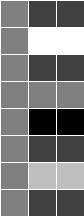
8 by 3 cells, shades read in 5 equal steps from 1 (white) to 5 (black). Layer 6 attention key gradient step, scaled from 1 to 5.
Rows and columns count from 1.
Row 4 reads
3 3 3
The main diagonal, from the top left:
3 1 4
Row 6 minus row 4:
0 1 1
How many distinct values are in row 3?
2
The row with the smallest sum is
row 2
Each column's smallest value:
3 1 1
